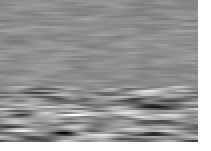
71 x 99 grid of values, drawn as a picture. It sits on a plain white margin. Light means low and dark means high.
The top part is calmer, up to a seam about 60% of the way down. Neither half mirrors the other. There is no overall slope. The distribution is heavy-tailed on both sides. The grain runs across in streaks.
